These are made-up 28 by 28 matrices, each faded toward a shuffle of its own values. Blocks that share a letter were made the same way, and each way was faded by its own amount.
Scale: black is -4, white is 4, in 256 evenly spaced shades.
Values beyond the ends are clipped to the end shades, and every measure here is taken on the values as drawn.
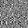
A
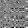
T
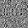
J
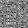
A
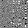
A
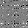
T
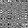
T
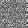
J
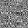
J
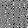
A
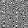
J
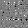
T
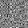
J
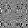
T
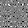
T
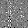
A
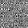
J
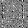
A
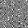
A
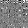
T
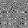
T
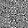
A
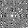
A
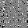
A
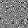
T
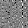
A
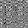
T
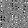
A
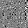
A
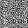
J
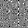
A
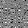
T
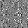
A
